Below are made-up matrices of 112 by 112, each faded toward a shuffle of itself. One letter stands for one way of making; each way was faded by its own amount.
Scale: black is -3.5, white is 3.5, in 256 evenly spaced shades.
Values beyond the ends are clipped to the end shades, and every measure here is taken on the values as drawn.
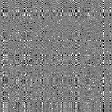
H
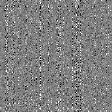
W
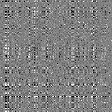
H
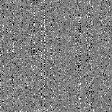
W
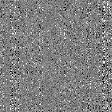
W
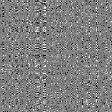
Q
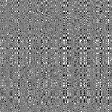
H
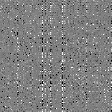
Q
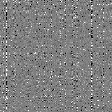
Q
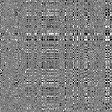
H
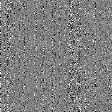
W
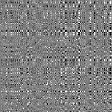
H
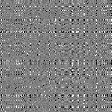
H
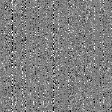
W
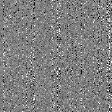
W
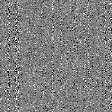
W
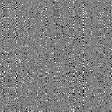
Q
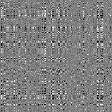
H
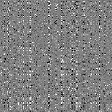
Q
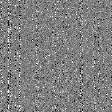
W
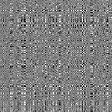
H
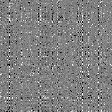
Q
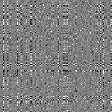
H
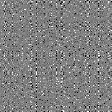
Q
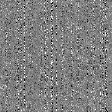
W
